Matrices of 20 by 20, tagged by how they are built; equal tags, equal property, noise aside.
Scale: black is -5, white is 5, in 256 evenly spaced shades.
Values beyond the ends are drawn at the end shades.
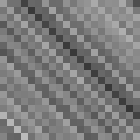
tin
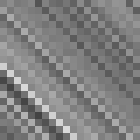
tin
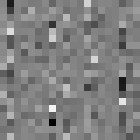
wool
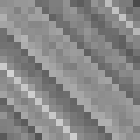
tin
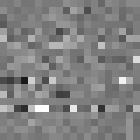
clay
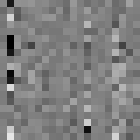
wool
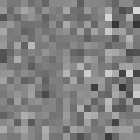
wool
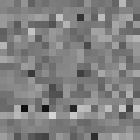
clay
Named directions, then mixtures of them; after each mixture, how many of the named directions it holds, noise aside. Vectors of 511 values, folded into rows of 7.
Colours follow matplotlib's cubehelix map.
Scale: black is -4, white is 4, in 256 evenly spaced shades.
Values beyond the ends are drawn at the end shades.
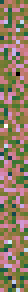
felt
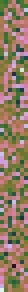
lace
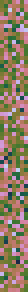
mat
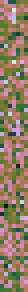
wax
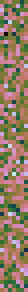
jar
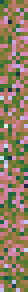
three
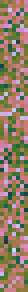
one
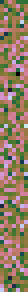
three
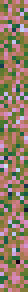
one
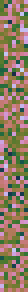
two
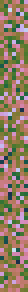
one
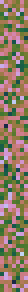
three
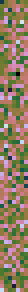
two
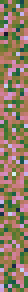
two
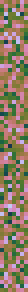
two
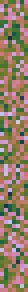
three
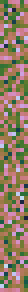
three
